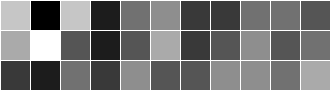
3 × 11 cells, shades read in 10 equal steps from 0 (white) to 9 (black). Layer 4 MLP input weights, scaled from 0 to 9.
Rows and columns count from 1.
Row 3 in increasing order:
3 4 4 4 5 5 6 6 7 7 8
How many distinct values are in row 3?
6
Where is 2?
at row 1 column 1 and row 1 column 3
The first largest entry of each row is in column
2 4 2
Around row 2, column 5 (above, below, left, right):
5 4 8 3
